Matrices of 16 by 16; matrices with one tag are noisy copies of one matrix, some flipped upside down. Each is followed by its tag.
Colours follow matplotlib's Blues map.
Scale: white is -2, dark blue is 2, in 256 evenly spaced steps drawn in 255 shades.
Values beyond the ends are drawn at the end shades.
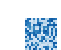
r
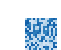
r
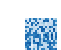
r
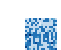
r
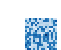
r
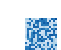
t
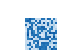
t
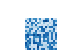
r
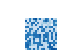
r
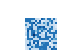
t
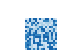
r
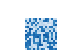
r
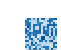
r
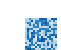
t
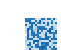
t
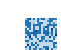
r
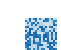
r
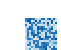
t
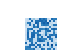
t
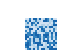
r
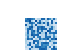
t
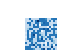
t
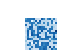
t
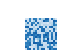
r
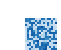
t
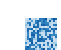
t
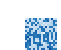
r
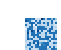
t
